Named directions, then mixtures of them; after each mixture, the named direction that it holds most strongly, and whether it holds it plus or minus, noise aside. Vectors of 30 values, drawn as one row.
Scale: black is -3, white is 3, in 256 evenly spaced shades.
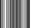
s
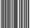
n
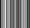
s, plus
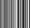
n, minus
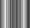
s, plus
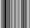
s, minus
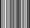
s, plus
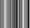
s, plus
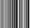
n, plus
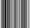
s, minus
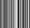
n, minus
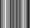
s, plus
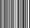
n, minus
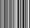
n, minus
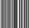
n, plus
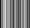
s, plus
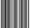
n, plus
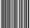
n, plus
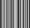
n, minus
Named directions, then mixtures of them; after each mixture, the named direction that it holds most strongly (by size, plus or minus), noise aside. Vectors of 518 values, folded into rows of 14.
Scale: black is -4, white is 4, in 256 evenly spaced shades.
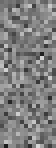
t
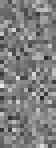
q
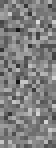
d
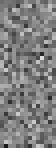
t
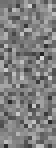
t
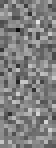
d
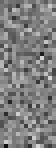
t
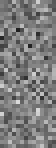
q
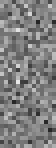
d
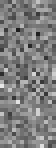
q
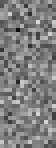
d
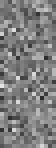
q
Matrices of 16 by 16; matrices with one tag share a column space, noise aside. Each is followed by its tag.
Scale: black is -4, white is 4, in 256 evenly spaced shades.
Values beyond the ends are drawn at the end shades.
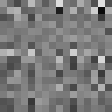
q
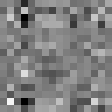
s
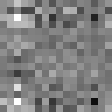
s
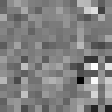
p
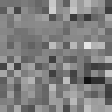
p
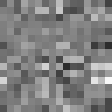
p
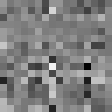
p
